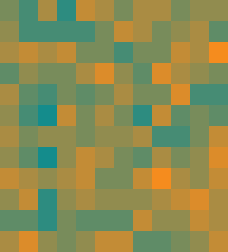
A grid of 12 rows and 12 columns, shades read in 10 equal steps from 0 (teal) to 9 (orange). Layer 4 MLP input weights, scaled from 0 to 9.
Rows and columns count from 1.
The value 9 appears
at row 3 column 12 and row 9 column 9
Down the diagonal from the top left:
4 2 6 4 3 6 5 3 9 7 7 7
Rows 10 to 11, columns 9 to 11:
6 7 8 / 5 5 7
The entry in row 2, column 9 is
4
